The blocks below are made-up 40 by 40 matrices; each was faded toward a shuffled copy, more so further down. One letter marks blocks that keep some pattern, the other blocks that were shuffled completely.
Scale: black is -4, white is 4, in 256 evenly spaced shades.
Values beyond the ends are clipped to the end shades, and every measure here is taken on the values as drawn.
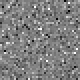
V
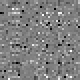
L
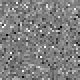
V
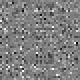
L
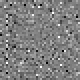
L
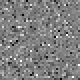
V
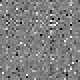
L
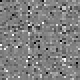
L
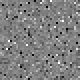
V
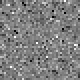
V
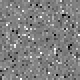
V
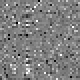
L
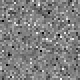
V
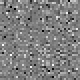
L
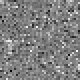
V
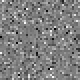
V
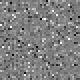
V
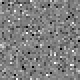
V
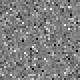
V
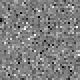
V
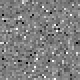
V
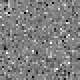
V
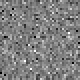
L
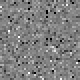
V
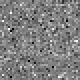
V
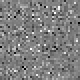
L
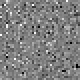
L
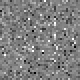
V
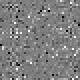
L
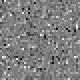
V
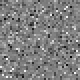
V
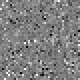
V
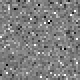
V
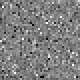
V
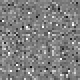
L
